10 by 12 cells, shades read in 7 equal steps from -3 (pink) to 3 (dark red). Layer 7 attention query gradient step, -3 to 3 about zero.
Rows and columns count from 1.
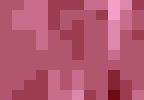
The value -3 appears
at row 1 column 10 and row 2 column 10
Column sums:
0 -1 -1 -2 0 1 1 0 0 -6 -2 1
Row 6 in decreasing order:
1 0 0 0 0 0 0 0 0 0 0 -1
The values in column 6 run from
-1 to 1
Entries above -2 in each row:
10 11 11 11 11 12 12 12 12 11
